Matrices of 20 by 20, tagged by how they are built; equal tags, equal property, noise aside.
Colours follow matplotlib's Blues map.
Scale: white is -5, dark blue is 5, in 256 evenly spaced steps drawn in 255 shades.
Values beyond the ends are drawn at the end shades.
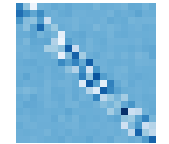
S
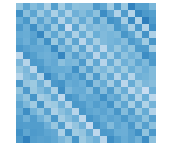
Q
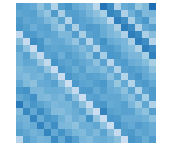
Q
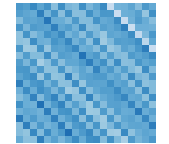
Q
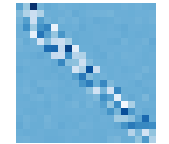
S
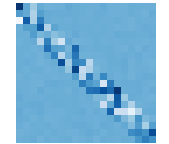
S
